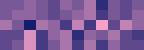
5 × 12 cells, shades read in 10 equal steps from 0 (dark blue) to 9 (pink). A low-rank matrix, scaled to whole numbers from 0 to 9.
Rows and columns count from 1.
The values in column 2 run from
3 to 5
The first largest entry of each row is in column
8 8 9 3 3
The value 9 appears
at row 3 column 9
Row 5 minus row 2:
-1 -1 3 -2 1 2 -3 0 0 1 0 -2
